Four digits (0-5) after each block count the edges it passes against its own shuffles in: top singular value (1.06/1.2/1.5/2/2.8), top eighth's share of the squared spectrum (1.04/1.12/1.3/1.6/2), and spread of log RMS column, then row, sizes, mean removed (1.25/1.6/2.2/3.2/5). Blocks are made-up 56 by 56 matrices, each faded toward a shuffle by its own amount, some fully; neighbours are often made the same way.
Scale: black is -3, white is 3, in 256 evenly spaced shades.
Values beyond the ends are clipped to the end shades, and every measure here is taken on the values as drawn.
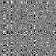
4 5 3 3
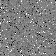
1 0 0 0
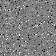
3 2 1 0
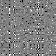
4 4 2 2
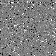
2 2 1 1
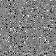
3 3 1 1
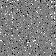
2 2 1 0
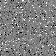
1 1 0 0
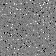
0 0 0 0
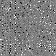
3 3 1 1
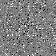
3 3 1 1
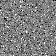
0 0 0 0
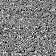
1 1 0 2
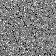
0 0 0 0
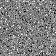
0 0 0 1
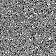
0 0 0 0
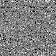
0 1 0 2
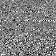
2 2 0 3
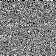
1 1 0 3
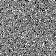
0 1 0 0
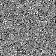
0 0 0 1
